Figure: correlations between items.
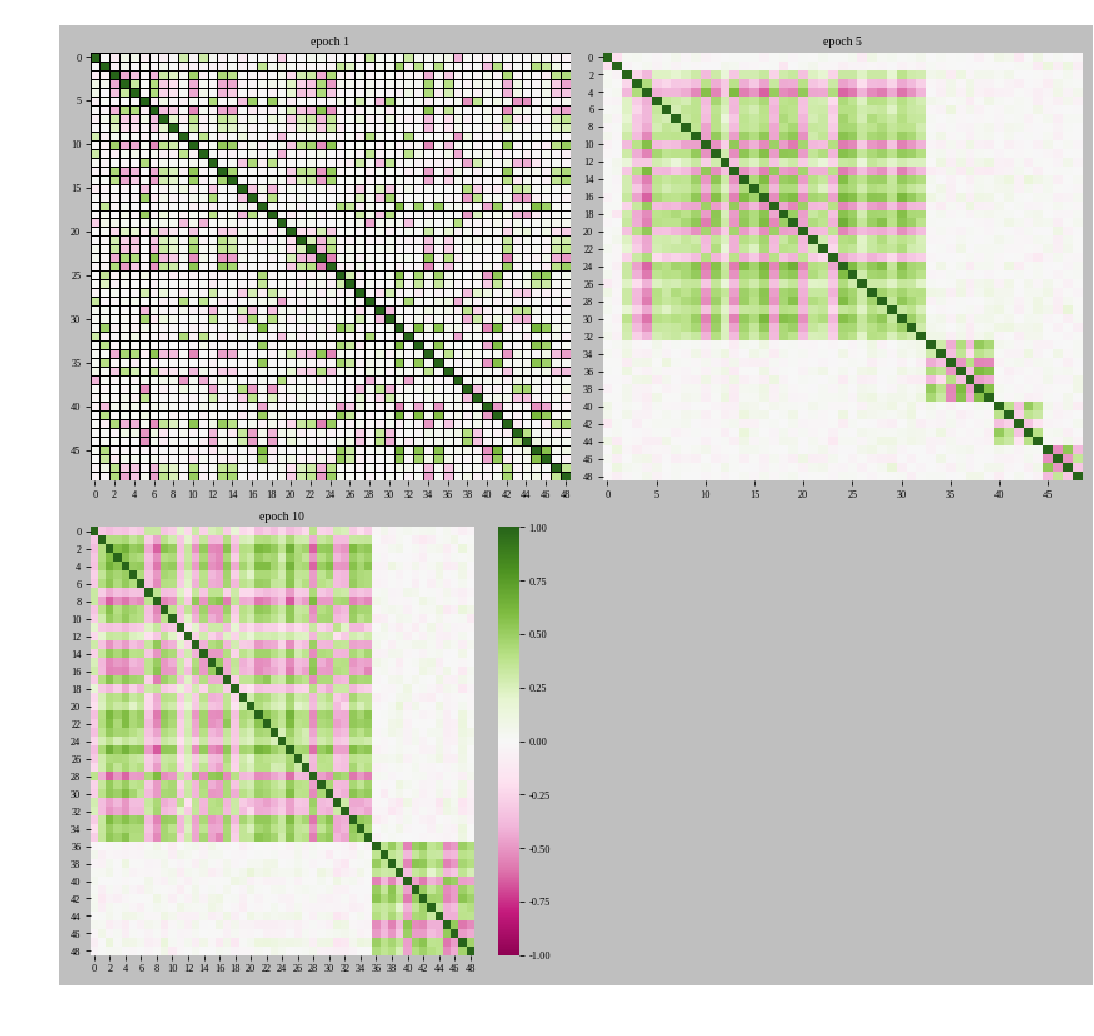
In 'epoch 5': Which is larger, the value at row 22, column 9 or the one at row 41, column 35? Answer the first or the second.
the first
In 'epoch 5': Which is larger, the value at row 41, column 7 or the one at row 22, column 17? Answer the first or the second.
the first
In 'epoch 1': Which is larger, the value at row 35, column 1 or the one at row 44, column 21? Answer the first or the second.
the first
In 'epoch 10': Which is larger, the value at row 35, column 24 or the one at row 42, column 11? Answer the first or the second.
the first
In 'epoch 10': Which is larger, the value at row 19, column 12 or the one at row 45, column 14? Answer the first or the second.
the first
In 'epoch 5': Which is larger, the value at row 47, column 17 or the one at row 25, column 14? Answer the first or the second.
the second
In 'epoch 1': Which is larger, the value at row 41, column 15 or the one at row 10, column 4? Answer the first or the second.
the first
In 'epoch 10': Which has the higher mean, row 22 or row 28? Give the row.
22
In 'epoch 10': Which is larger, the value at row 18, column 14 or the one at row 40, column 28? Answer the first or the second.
the second
